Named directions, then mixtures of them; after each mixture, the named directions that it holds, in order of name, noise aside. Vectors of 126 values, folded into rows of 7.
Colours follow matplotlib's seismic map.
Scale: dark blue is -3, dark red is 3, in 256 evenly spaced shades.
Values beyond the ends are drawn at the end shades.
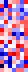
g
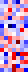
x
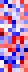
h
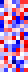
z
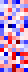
x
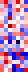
g, x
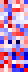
g, x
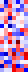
g, x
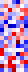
g, x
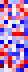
g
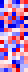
x, z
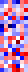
x, z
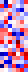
g, x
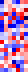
x, z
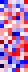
g, z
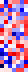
g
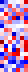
g, z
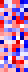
z
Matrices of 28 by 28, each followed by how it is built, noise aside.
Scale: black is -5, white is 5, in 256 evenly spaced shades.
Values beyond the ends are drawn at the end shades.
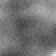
smooth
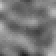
smooth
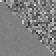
upper triangular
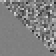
upper triangular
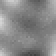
smooth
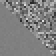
upper triangular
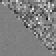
upper triangular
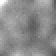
smooth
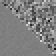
upper triangular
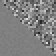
upper triangular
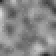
smooth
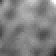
smooth
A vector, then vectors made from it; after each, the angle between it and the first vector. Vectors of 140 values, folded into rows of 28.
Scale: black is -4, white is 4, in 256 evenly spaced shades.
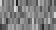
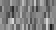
orthogonal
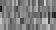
partly opposed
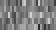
partly aligned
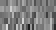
orthogonal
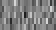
orthogonal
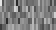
nearly parallel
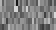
nearly parallel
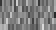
nearly opposite
